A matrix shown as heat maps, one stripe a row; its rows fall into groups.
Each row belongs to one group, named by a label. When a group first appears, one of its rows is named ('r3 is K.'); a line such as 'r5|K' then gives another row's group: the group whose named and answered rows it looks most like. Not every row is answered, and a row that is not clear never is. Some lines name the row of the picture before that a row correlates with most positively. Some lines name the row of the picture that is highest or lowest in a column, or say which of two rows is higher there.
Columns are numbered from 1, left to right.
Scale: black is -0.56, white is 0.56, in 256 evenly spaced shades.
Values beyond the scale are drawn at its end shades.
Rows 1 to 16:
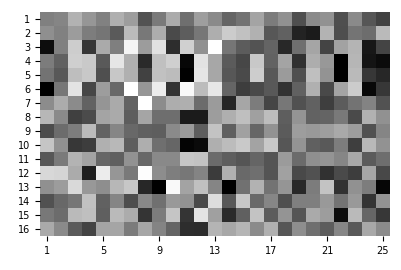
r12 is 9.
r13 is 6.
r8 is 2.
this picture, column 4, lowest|12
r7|9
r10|2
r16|2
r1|6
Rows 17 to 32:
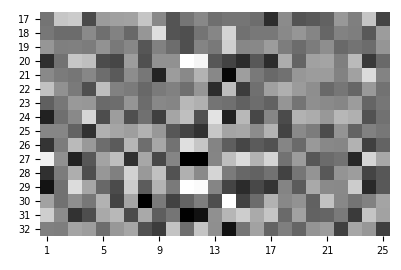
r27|2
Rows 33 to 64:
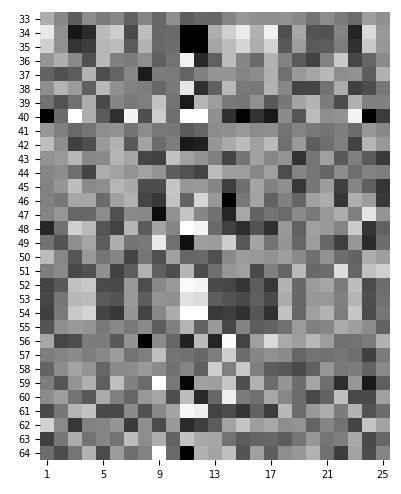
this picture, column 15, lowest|40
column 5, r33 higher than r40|Yes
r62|2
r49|6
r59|6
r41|2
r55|9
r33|2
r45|6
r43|6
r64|6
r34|2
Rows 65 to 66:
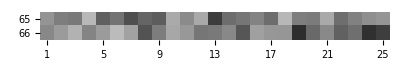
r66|6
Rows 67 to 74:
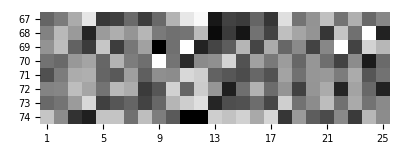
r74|2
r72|6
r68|9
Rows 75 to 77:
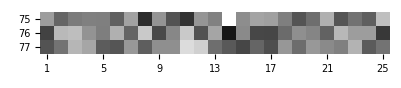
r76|9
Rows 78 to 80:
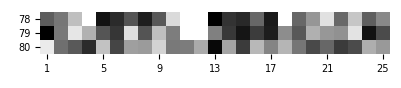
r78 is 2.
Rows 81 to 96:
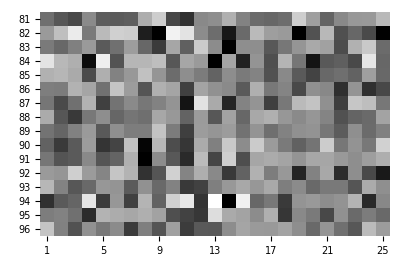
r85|9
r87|6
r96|2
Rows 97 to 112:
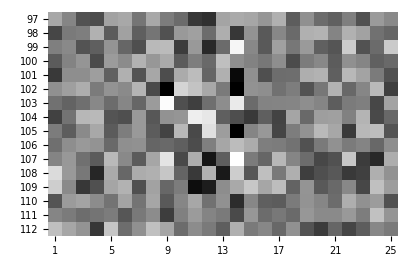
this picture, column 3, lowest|109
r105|6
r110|9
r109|2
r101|9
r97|2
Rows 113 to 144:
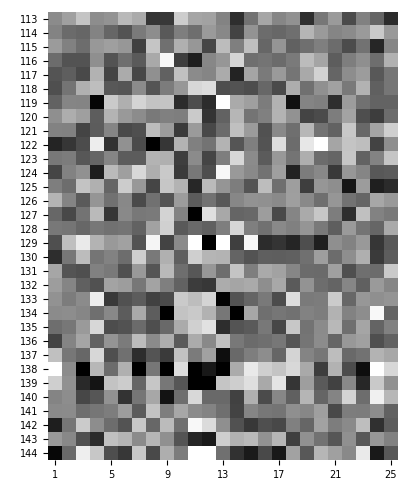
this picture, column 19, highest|122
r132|2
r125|6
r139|2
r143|2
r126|2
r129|9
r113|6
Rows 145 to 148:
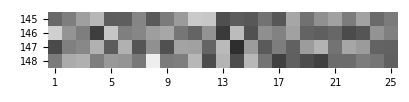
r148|9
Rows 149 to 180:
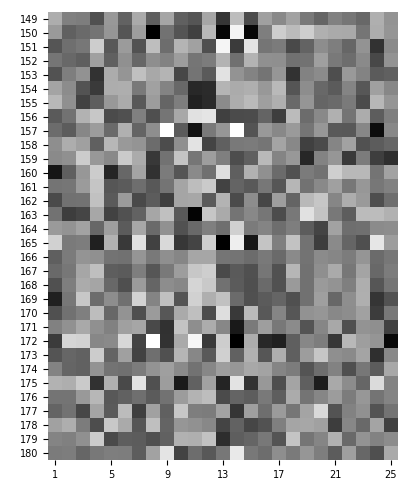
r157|6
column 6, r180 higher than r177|No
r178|9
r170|9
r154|2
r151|9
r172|9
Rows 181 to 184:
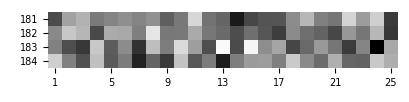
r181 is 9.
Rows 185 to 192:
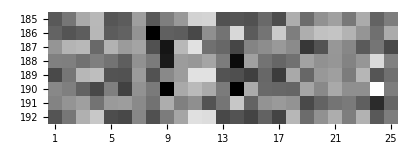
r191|6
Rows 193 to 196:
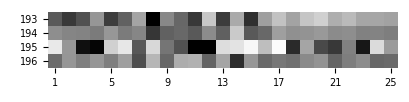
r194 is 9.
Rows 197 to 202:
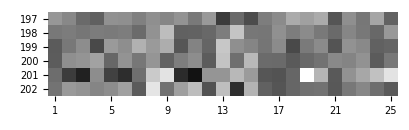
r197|9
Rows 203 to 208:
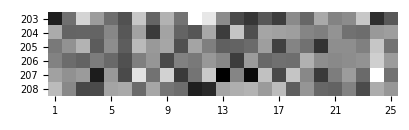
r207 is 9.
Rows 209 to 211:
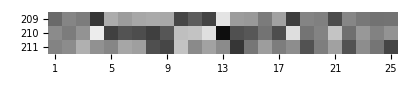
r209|2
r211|6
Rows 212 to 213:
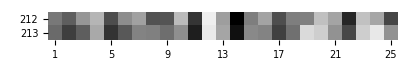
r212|6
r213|6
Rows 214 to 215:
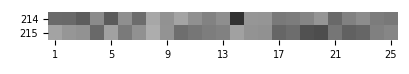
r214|9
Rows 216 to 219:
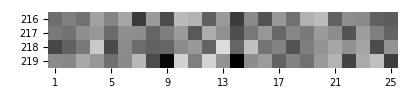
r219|6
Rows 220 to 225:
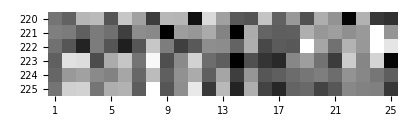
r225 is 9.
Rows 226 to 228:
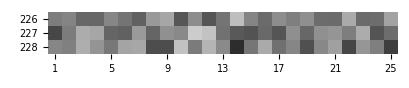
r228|6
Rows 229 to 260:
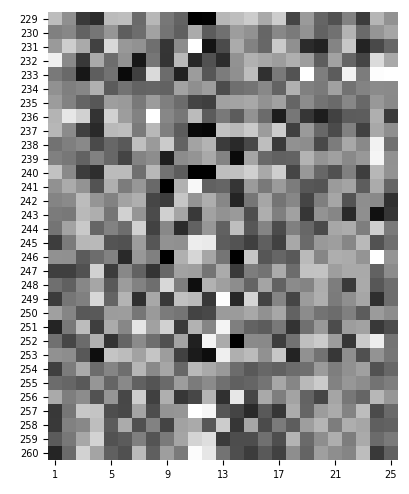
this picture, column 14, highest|256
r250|2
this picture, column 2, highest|236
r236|9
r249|9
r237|2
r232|2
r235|2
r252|6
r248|6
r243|6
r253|2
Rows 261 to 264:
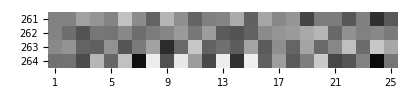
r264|9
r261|6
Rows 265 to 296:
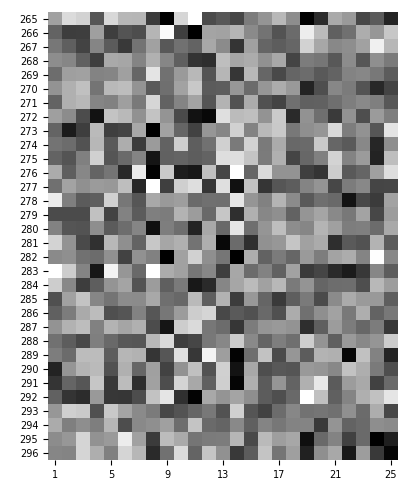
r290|9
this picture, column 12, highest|289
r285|9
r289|6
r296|6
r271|9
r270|6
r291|9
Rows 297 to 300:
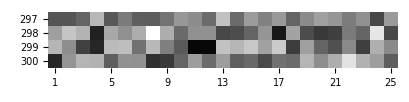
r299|2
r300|9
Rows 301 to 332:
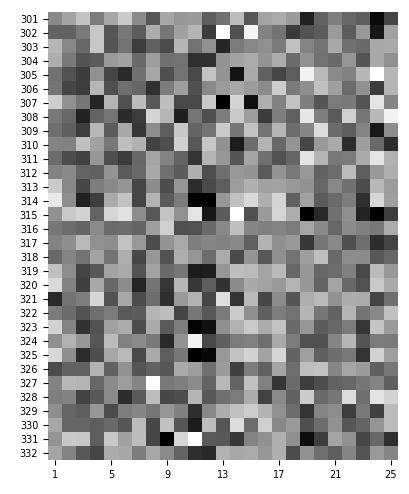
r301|6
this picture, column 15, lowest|307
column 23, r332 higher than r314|Yes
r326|9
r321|9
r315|6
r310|6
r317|6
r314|2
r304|2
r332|2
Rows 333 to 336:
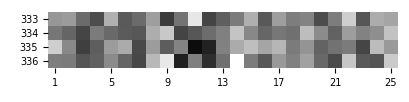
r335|2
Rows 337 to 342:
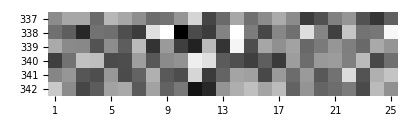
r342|2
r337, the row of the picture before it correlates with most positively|333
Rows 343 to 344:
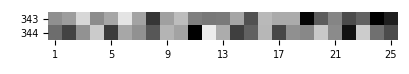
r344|6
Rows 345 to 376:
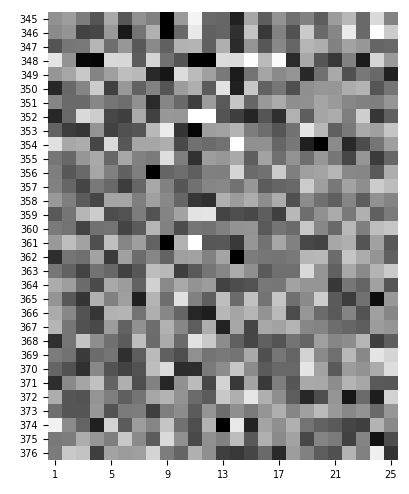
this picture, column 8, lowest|356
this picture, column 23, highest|352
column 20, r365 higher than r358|Yes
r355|6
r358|2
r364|9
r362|9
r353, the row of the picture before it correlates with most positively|344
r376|9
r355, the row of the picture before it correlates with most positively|344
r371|9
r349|6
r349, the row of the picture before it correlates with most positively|343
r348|2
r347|9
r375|6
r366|2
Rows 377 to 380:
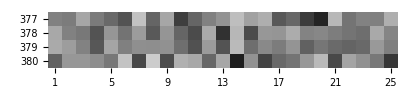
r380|9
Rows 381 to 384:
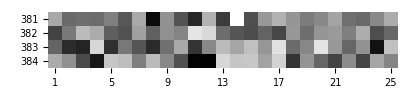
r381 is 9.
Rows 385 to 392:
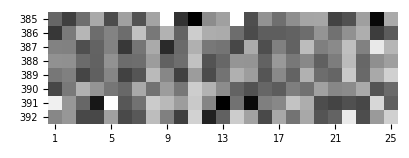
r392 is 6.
